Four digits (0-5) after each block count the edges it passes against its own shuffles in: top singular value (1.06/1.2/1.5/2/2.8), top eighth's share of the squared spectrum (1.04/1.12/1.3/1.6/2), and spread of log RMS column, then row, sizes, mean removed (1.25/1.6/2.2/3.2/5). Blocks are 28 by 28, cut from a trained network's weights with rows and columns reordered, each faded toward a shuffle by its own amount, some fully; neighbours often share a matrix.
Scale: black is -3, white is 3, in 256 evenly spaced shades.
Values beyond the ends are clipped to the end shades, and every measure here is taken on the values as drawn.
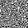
1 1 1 0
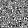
0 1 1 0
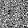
2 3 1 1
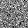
0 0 0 0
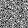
0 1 0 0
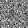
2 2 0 0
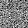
1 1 0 0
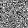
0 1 0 0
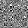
3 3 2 1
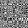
3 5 2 2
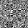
3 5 2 2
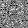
2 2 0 1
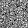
0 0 0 0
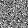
0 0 0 0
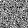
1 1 0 0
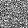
2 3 1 0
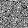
1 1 0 0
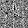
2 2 1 1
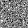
1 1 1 0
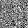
1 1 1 0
